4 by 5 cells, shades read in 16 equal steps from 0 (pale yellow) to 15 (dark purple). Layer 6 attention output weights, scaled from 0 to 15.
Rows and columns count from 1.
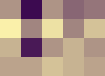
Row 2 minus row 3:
-4 -7 -5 3 -3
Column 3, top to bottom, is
6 1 6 3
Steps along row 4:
same down up up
